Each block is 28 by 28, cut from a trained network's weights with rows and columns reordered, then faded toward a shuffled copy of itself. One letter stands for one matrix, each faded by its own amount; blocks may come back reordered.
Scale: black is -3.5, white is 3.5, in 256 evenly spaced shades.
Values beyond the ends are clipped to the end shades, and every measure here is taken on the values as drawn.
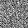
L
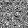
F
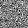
F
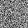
L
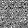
F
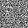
F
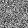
L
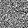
F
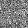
F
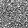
F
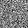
L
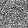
L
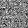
F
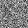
L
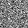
L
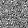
F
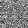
F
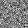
L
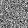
L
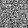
F
